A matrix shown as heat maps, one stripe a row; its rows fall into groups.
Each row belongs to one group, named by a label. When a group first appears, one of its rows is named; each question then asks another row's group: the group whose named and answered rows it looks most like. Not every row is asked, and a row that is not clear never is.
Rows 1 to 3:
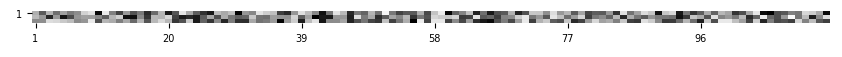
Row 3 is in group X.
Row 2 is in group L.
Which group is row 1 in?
X
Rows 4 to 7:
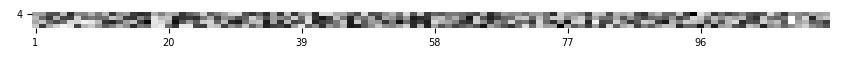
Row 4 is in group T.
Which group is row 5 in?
L
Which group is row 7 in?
X
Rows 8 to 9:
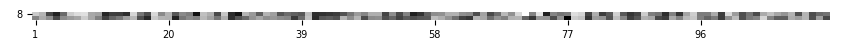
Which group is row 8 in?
L
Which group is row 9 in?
L
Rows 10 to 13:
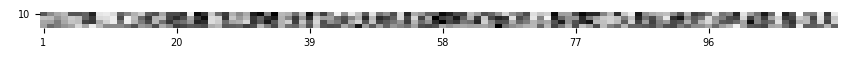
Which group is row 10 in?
T
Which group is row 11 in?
T
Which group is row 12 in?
T
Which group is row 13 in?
L
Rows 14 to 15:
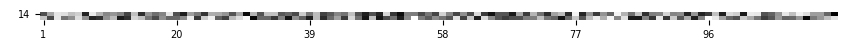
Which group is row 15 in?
T
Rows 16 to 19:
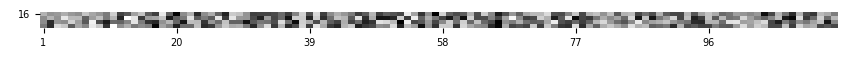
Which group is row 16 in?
T
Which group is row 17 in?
T
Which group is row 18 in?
X
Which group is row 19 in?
X
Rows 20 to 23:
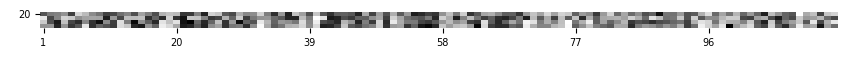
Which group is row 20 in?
L
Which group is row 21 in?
X
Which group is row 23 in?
L
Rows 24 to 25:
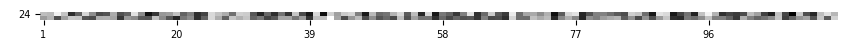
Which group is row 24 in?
T
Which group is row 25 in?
T
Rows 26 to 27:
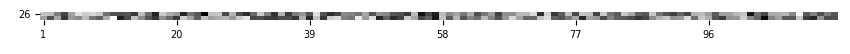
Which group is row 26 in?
L
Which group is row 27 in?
T
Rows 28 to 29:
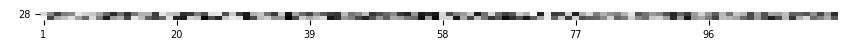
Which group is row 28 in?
L
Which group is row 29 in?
X
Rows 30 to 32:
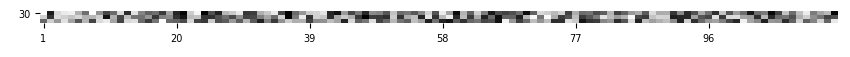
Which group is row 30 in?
X
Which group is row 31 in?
X
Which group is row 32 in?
T
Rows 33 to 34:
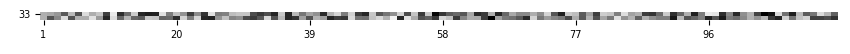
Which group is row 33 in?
T
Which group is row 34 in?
X
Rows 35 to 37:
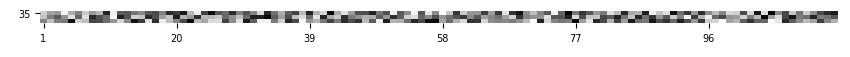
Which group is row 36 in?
T
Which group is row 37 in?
L
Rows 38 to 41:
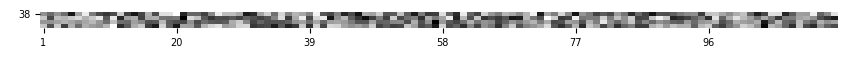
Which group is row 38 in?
L
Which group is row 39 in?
X
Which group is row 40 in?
T
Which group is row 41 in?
T
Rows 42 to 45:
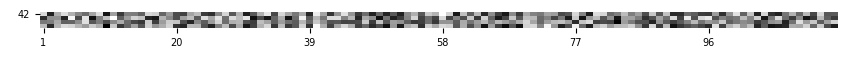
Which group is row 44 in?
L
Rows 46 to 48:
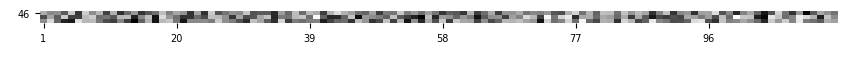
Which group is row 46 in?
T
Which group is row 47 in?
L
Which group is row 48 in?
L
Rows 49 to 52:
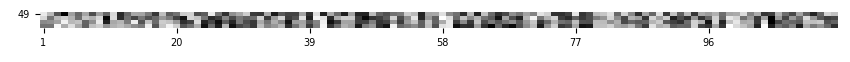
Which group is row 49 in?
T
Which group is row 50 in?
X
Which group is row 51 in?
X
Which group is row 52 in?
X
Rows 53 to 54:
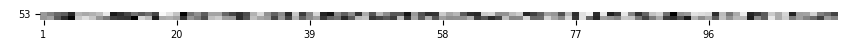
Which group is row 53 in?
L
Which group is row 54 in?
L
